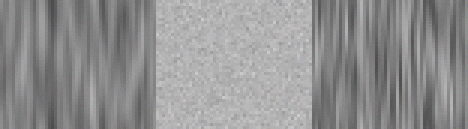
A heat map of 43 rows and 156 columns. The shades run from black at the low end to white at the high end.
The table splits into one row of 3 panels. Panel 1,1: middling, streaked downward. Panel 1,2: high, fine-grained, faint in contrast. Panel 1,3: middling, streaked downward.
